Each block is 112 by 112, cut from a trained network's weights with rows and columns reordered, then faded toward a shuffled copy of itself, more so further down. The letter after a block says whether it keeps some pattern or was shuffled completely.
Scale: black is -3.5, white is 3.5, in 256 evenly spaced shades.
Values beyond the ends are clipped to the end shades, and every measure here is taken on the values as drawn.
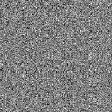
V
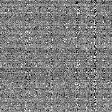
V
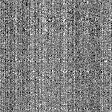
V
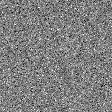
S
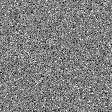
S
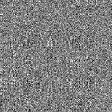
V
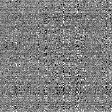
V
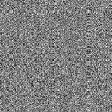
V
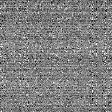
V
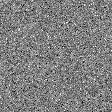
S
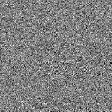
V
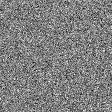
S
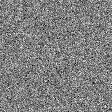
S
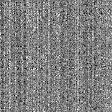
V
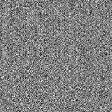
V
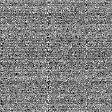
V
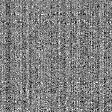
V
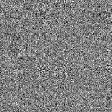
V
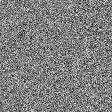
S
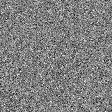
S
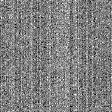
V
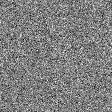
S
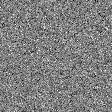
S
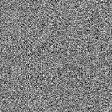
V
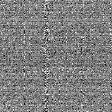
V
